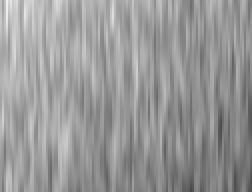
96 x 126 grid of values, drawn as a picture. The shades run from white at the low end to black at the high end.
Values rise toward the bottom right. The ninth with the lowest average is the top left. The halves do not mirror each other. Streaks run downward.
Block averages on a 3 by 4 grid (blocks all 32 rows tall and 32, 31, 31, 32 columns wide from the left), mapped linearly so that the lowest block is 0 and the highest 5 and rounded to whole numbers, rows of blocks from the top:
0 1 2 3 | 1 2 3 4 | 2 3 4 5
